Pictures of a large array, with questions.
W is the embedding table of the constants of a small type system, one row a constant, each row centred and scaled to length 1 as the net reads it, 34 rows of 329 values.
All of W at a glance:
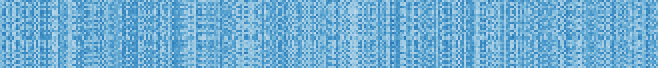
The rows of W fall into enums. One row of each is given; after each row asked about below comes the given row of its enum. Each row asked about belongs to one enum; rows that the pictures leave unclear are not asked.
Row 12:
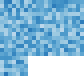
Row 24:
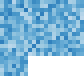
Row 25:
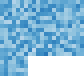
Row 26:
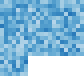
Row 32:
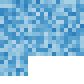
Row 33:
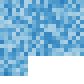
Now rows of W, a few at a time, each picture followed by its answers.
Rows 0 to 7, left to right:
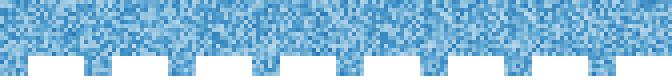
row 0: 32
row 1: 25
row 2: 33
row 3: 26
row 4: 33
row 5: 24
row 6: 24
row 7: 12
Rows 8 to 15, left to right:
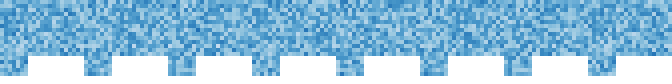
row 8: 26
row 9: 33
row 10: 25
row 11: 32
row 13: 33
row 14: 25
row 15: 26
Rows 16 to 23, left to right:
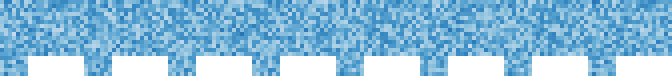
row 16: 12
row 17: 24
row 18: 32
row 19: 32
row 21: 25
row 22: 33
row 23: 12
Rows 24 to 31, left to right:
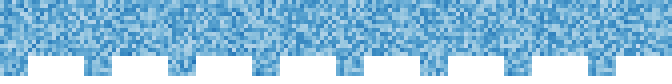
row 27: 33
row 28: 25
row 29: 32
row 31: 25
